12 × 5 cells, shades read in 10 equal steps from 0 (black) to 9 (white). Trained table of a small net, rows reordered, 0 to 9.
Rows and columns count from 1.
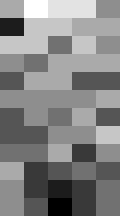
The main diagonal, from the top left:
6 7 4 6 3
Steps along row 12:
down down up up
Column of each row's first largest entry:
2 2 1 3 2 5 4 5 3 1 1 1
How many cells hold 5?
13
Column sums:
53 57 55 56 57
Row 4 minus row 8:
2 1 1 1 -1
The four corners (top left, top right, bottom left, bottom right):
6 5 5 4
